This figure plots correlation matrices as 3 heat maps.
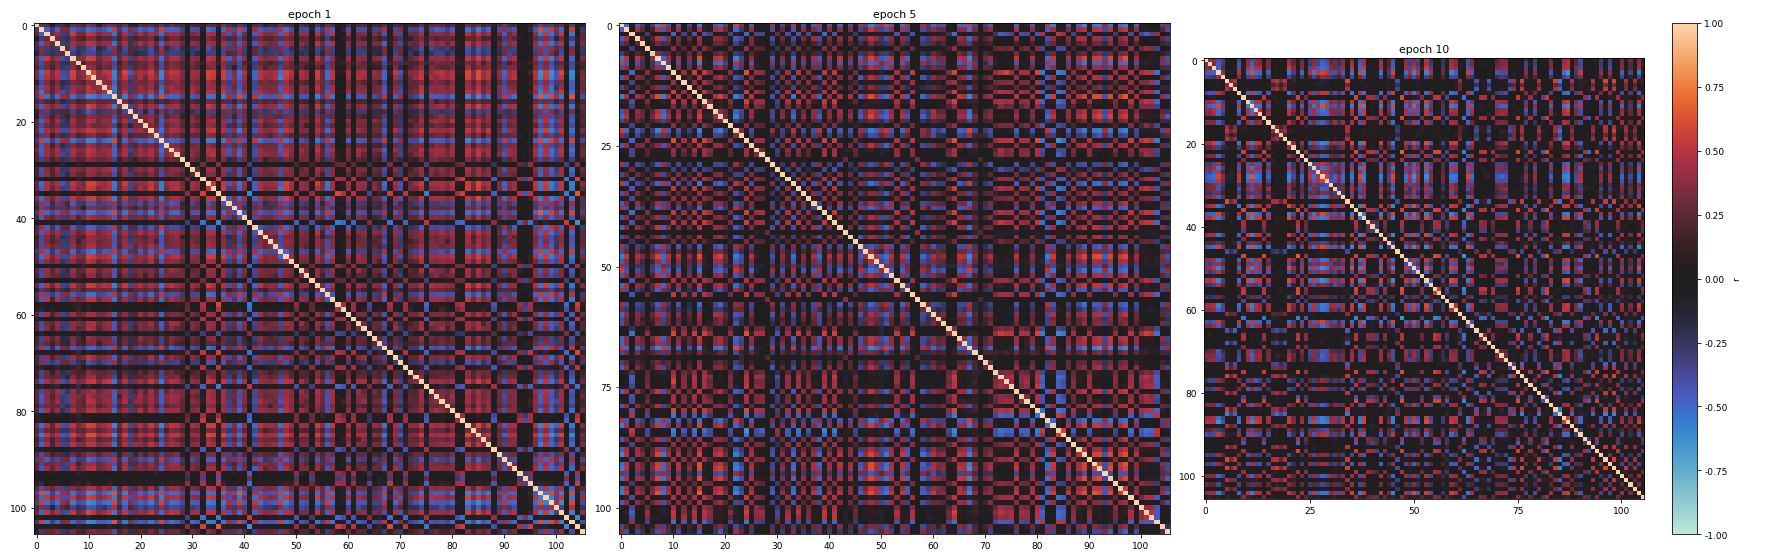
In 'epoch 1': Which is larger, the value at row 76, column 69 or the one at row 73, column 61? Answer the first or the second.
the first
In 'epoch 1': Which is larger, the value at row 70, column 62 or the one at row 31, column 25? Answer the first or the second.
the second
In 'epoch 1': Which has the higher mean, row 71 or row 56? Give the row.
71
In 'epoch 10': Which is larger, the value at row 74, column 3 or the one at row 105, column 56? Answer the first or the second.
the second
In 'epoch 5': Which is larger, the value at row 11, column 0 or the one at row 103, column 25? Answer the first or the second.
the second
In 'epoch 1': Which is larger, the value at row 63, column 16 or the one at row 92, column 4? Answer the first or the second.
the second
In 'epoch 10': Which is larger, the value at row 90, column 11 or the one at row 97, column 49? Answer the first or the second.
the first
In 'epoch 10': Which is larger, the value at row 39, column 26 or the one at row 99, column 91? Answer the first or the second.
the second
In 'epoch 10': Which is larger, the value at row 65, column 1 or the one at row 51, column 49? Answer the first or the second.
the second
